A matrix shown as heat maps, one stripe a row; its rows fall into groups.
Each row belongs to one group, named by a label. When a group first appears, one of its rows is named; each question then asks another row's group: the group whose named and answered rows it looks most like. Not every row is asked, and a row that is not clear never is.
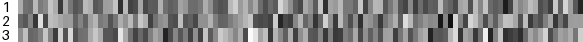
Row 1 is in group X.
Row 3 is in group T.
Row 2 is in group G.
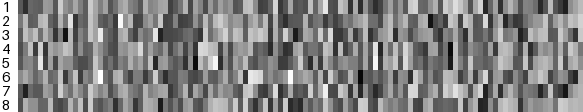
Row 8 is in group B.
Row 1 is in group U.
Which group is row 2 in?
T
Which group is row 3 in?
T
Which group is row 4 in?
G
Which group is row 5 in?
G
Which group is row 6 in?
T
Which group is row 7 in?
U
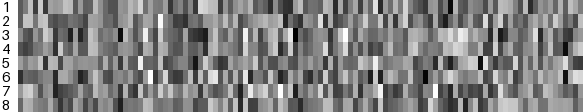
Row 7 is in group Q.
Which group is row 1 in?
G
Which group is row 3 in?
U
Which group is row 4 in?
U
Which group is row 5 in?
X
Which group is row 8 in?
B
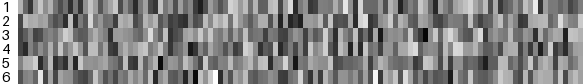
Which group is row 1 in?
X
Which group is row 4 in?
U
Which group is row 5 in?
Q
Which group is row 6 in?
G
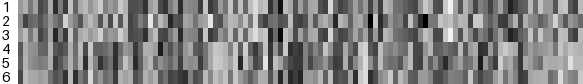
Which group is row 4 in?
B
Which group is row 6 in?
T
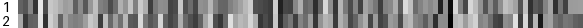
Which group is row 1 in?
G
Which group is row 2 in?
X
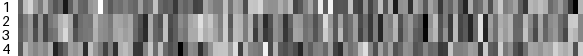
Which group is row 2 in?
G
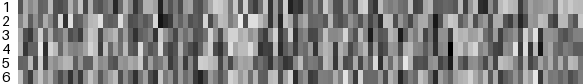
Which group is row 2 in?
T
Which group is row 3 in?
X
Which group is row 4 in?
X
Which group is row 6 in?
X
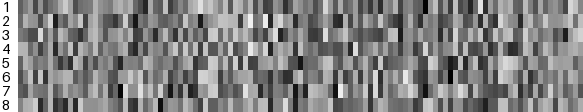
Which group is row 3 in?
G
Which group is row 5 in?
B
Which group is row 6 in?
G
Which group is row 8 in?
Q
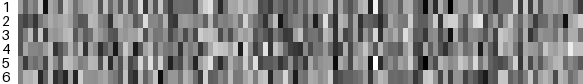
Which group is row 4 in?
B
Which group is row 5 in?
X
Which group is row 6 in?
Q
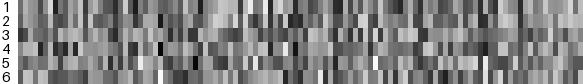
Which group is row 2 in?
B
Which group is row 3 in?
U
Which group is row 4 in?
Q
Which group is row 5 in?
X
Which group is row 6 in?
T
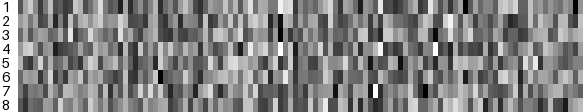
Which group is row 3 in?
T
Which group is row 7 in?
X
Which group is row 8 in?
U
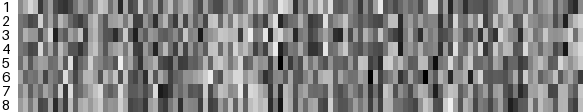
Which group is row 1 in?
Q
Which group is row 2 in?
G
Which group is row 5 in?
T
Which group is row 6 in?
X
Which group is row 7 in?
T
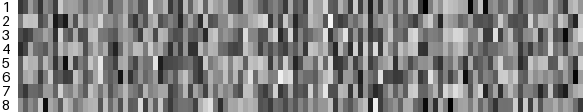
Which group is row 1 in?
U
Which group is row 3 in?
U
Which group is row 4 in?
U
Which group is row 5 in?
T
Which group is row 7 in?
U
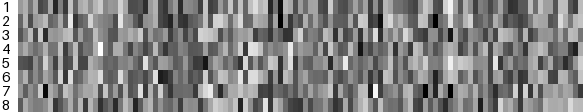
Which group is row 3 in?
G
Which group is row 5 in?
U
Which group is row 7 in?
X
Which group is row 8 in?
B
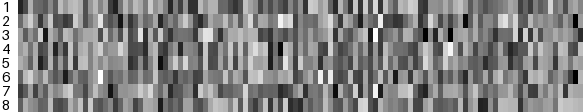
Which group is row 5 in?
Q
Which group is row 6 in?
T
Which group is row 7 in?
G
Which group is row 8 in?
B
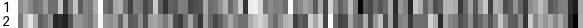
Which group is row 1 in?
T
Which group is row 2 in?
Q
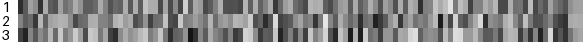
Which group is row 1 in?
U
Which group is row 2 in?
G
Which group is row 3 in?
U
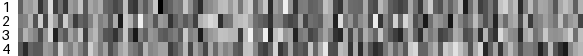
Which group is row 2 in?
G
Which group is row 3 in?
B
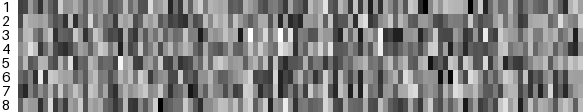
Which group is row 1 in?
U
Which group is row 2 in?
T
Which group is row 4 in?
Q
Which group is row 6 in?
G
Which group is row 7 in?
U
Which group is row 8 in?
B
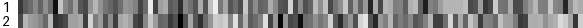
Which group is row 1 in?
U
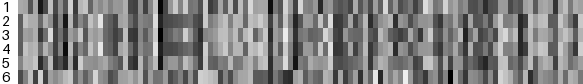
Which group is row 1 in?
Q
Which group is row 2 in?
T
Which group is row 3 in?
B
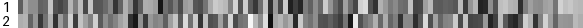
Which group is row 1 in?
B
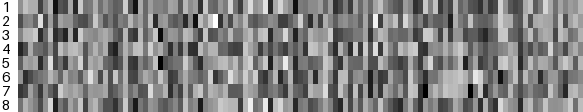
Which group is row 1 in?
Q
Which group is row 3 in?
Q
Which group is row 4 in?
U
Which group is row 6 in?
X
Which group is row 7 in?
U
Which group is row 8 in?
B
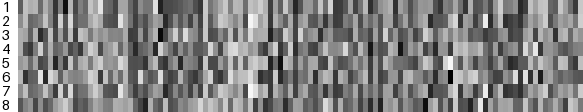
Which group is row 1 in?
T
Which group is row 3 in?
Q
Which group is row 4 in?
X
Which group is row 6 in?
X
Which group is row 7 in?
T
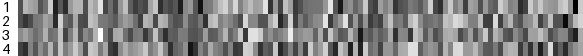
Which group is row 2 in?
U
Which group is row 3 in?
T
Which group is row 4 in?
U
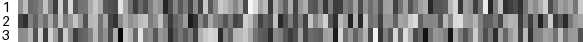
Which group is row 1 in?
T
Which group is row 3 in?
G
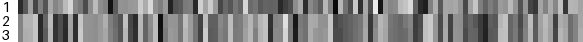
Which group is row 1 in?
G
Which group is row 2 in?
Q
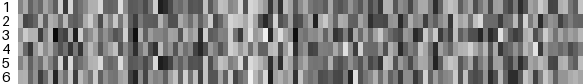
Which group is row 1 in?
T
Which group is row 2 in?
X
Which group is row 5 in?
T
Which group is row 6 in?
Q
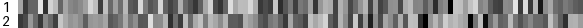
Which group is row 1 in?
X
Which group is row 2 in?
U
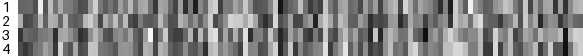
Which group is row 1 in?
G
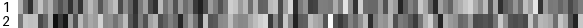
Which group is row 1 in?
X
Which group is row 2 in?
Q
